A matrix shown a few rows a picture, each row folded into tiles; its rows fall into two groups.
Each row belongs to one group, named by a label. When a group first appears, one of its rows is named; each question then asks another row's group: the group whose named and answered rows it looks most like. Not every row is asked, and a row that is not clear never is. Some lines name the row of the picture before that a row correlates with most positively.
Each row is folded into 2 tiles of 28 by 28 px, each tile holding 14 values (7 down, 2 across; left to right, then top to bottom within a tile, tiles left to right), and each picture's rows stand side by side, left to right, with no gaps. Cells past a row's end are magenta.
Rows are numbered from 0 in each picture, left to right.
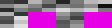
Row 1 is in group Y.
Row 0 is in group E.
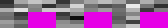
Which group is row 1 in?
Y
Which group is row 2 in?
E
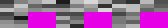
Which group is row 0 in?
Y
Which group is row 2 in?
E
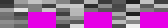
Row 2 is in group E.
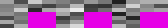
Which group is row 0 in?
E
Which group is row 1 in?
E
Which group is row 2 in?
Y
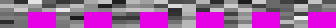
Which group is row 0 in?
E
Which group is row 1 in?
Y
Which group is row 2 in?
Y
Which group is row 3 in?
E
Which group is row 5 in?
E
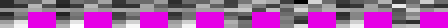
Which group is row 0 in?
Y
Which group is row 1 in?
Y
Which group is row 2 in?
Y
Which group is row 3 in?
Y
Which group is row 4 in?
Y
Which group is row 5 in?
E
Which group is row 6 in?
Y
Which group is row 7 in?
E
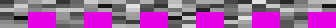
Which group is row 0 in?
Y
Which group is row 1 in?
Y
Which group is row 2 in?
E
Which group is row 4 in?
E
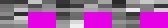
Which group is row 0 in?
E
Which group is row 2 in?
Y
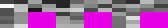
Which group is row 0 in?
E
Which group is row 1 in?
Y
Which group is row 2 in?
E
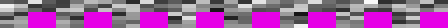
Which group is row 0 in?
E
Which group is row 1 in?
Y
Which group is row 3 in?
E
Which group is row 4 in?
E
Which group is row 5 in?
E
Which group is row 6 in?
E
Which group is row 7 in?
E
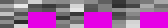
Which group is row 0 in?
E
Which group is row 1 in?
E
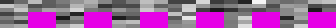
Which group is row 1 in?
E
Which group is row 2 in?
Y
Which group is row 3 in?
E
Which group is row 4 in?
E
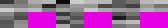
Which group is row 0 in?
Y
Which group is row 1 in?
Y
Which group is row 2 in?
Y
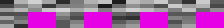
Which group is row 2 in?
Y
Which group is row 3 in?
E
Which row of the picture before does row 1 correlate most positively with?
0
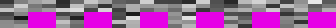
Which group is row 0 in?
Y
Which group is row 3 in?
E
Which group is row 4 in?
Y
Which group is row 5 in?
E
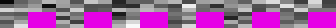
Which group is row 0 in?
Y
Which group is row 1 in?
E
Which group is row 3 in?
E
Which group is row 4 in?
E
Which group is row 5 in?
E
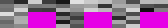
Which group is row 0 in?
E
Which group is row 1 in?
Y
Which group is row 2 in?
E
